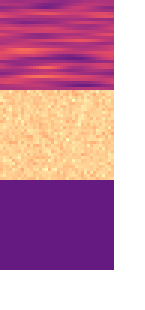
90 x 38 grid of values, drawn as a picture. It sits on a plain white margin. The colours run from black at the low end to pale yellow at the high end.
It is made of 3 by 1 panels. Panel 1,1: middling, streaked across. Panel 2,1: very high, fine-grained, faint in contrast. Panel 3,1: low, flat.
